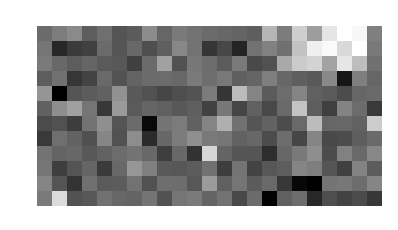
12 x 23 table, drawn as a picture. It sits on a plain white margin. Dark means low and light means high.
Ninth with the highest average: top right. Odd patch: higher, in the top right. Stripes: none. Histogram: skewed, a long tail of high values.
